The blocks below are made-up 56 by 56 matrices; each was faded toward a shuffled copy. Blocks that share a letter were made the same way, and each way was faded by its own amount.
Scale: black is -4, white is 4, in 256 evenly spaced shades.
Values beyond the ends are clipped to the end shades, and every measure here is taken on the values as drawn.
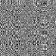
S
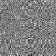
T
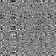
T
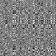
S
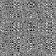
S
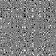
T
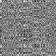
S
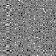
T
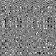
T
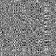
T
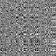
S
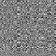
S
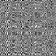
S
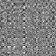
S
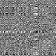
S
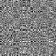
S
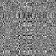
S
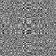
S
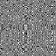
T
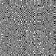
T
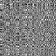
S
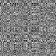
S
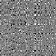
T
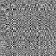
S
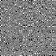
T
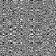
S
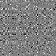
T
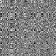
S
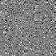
T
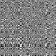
S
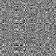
S
